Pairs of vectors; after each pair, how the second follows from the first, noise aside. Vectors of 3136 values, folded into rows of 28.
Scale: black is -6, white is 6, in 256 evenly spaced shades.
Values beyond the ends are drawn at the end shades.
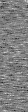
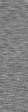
shrunk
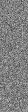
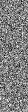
scaled up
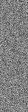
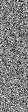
scaled up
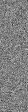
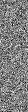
scaled up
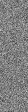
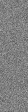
shrunk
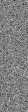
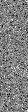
scaled up
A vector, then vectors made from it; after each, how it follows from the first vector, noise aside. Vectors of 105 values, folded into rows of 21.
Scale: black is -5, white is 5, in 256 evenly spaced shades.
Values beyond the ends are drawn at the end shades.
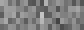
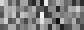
scaled up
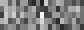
scaled up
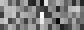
scaled up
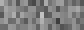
copied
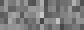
sign-scrambled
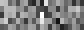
scaled up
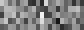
scaled up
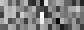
scaled up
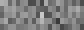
copied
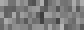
sign-scrambled
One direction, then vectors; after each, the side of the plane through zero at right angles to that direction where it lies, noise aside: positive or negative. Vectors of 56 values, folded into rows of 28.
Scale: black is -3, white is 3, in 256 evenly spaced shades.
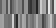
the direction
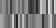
positive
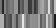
positive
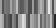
positive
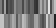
positive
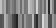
negative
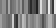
positive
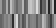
negative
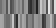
positive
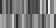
positive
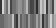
positive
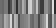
negative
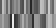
positive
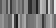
positive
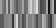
negative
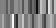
positive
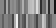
negative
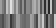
negative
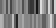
positive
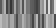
positive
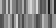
negative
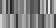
positive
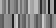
negative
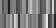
negative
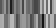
positive
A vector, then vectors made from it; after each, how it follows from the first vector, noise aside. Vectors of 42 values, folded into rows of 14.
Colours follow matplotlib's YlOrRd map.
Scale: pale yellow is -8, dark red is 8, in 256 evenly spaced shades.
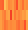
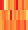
scaled up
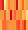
scaled up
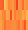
copied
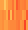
sign-scrambled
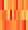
scaled up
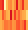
scaled up
